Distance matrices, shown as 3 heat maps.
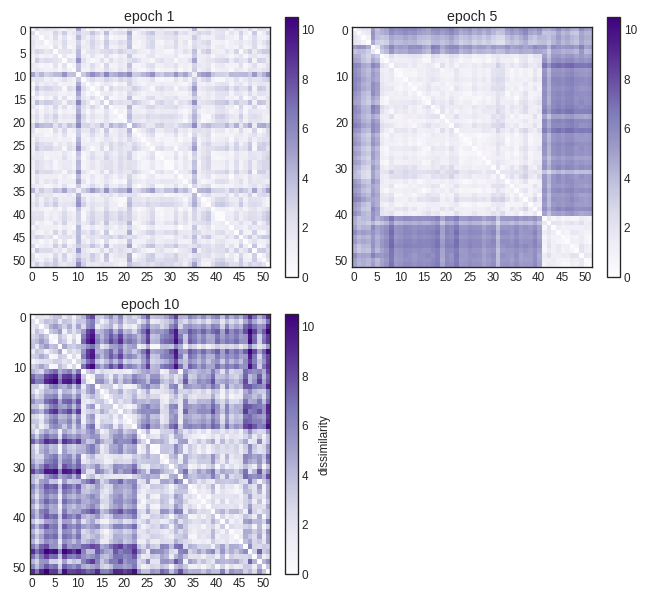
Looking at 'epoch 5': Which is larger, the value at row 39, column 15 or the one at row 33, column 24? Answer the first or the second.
the first
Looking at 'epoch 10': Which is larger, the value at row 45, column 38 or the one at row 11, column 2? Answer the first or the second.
the second
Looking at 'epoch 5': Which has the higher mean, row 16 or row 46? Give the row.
46
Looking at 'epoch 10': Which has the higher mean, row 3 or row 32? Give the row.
3
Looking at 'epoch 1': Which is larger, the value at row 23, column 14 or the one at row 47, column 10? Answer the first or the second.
the second
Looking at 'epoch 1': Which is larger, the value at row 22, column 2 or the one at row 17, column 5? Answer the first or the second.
the second
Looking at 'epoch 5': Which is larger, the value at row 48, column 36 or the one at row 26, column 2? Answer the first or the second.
the first
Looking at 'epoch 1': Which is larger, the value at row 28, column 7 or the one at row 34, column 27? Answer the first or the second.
the first
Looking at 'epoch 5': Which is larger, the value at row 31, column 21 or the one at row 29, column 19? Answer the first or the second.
the first
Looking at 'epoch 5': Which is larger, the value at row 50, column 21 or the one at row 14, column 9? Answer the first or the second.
the first
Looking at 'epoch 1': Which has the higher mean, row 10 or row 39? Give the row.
10
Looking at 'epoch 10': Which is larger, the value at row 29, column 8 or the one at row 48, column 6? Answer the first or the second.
the first
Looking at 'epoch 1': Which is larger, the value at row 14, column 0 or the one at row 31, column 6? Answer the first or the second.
the second
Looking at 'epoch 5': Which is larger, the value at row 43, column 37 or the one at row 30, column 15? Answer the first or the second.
the first
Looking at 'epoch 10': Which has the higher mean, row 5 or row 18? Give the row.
5
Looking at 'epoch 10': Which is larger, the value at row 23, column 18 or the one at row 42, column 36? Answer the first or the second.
the first
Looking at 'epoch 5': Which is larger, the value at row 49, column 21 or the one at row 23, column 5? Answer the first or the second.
the first
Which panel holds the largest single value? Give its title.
epoch 10
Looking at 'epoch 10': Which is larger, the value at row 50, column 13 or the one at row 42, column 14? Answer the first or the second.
the second
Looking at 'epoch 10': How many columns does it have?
52
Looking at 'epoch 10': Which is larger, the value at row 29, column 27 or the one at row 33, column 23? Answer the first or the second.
the first
